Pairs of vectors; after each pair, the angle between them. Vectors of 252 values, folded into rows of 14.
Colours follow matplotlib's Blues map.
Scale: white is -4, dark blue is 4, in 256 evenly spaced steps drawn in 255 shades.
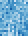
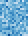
partly opposed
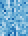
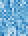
nearly opposite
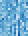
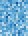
partly aligned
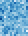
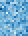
orthogonal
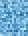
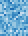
partly opposed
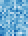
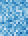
partly opposed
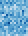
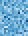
partly aligned
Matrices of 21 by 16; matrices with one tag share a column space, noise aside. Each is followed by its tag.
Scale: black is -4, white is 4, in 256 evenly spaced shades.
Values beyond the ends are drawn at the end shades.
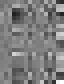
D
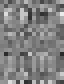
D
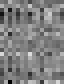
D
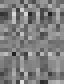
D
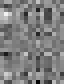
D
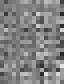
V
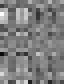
D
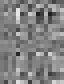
D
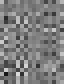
V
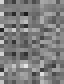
V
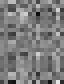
D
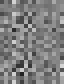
V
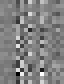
V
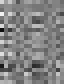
V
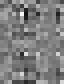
D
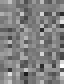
V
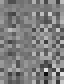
V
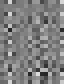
V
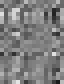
D
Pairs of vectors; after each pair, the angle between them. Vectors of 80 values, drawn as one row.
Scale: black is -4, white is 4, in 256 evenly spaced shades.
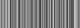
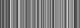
nearly opposite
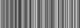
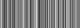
partly aligned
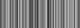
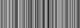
partly aligned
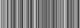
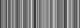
nearly opposite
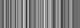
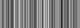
partly aligned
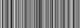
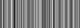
nearly opposite
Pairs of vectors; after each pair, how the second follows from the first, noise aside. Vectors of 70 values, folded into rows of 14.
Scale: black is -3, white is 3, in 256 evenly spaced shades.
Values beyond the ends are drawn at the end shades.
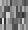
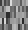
negated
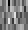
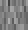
shrunk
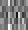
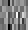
negated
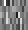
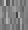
shrunk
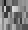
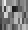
negated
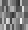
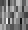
sign-scrambled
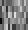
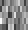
sign-scrambled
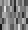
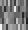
sign-scrambled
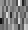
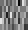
negated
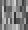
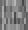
shrunk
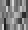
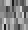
sign-scrambled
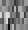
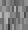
shrunk
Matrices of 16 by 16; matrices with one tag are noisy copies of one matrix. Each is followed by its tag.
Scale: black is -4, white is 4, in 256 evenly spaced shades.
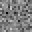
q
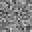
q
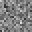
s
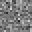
q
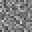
s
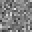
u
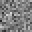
u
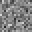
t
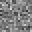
q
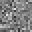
u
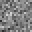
u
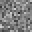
u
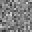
u
